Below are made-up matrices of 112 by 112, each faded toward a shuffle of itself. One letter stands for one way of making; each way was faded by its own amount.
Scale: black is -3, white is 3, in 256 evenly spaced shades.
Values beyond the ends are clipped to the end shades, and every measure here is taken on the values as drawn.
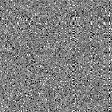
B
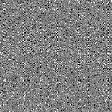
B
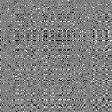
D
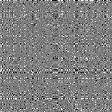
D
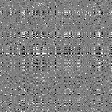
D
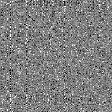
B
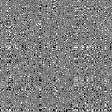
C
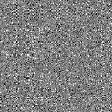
B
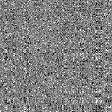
B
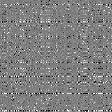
D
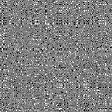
C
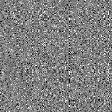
B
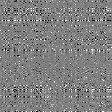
D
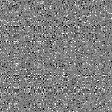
C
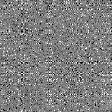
C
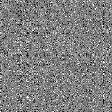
B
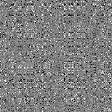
C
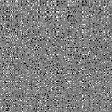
C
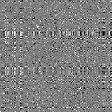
D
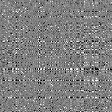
D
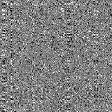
B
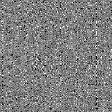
B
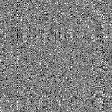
B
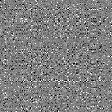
C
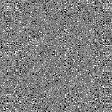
B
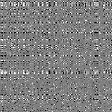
D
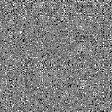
B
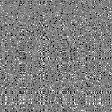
C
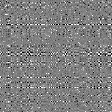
D
